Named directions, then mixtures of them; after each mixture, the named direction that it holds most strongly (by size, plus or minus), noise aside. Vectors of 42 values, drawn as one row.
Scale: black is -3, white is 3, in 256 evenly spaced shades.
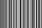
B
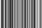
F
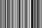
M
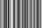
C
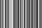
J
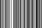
J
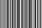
B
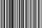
J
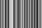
J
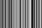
B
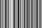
J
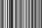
C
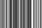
M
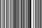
M
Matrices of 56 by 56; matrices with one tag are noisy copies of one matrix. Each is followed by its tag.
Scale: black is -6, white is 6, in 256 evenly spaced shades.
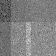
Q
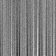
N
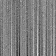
N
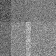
Q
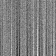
N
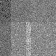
Q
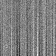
N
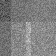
Q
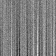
N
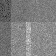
Q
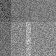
Q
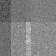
Q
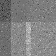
Q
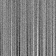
N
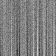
N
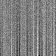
N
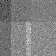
Q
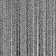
N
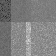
Q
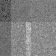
Q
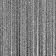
N
